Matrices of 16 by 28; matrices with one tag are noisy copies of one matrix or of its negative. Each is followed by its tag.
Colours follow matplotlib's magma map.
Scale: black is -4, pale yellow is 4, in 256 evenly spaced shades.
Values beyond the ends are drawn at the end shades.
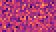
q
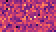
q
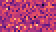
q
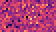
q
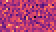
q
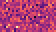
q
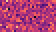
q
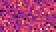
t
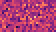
q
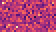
q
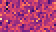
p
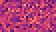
q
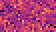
t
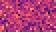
t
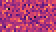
q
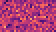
q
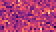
t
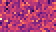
p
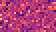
p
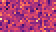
p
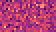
q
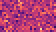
t
